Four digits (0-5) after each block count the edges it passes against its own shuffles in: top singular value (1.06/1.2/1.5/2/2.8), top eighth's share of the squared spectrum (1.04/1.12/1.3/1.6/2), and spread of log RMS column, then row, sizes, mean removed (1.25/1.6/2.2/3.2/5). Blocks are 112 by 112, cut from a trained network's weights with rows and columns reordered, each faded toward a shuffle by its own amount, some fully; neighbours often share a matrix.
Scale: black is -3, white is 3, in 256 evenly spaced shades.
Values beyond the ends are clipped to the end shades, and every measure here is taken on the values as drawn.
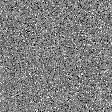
0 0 0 0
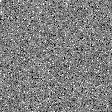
0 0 0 0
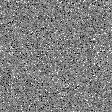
1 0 0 0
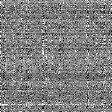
4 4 4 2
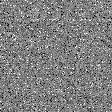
1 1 0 0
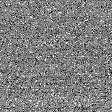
1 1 1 0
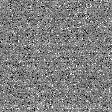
2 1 1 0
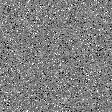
0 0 0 0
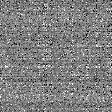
3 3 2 1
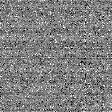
3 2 2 0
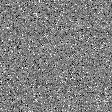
1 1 0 0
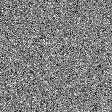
0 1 0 0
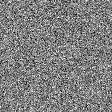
2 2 0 0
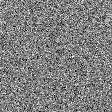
0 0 0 0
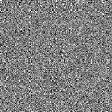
3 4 3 2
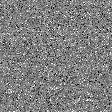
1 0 0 0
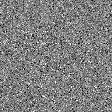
1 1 0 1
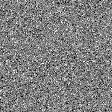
1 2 0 0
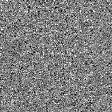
3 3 2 2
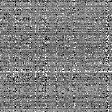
4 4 4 2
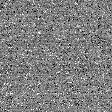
2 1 1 0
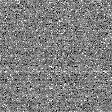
2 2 2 1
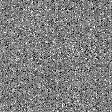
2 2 0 2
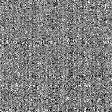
3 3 1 3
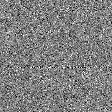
3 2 1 1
